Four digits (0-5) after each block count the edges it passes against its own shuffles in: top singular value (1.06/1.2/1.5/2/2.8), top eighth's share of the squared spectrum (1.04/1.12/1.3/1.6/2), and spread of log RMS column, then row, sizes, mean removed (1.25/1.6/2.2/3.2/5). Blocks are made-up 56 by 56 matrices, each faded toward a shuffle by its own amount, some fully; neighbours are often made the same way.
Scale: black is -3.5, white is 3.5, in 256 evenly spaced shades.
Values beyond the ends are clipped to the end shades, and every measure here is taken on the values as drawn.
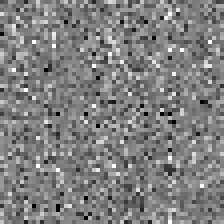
1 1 2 0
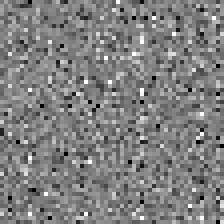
1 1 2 0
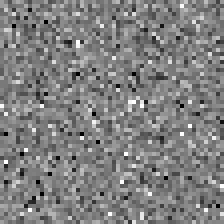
0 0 0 0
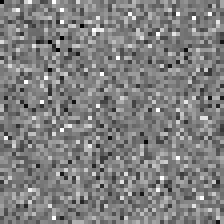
0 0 0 0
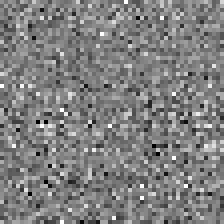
1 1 0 2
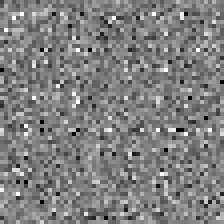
1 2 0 2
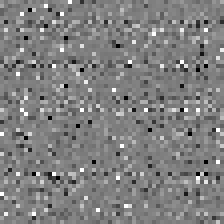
3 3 1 2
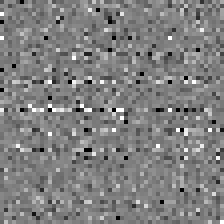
4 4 1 2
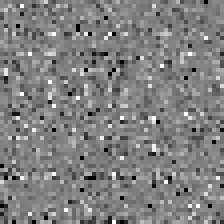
3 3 1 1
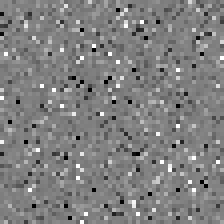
0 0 0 0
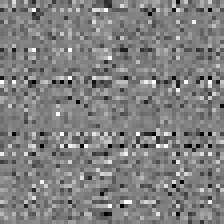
4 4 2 3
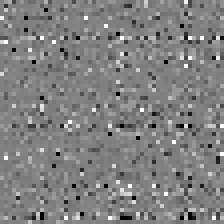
4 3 1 2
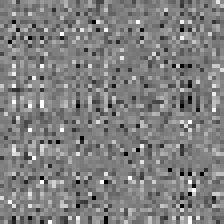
4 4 2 2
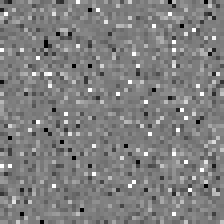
2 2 0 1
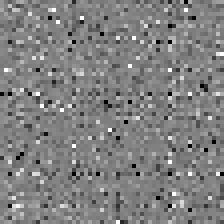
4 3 1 1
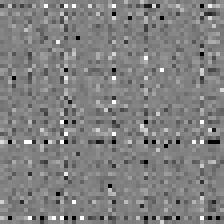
4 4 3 2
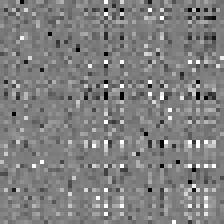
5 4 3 3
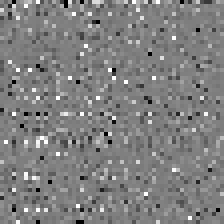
3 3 1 1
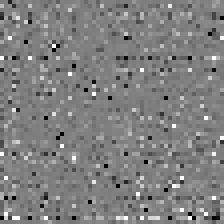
4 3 2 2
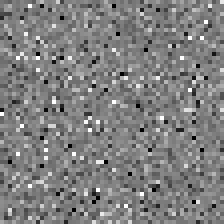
1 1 1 0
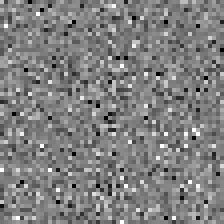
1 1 1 1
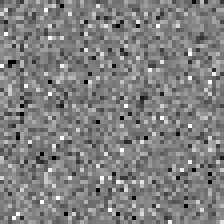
0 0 0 0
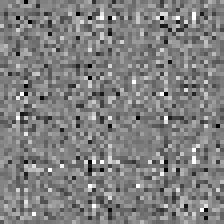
2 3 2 2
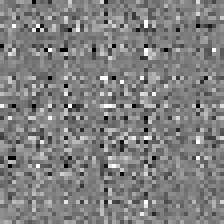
2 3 3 3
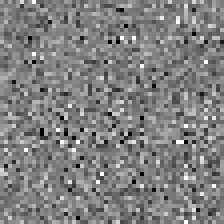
1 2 1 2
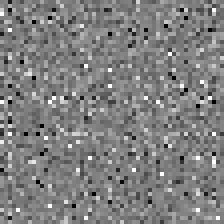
1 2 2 1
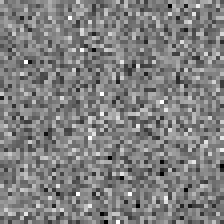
1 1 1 0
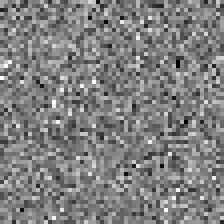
3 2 0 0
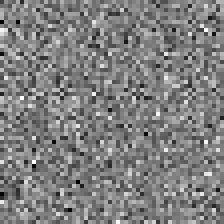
3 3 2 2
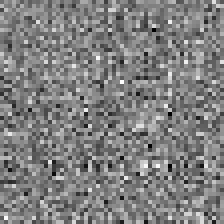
4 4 2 2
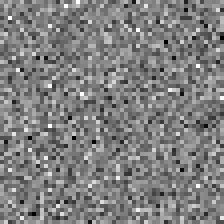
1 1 0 0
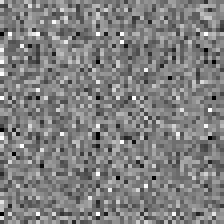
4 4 2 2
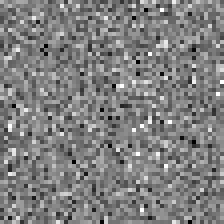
2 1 0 0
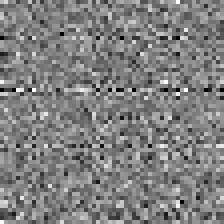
4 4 2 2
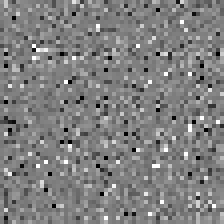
3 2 1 0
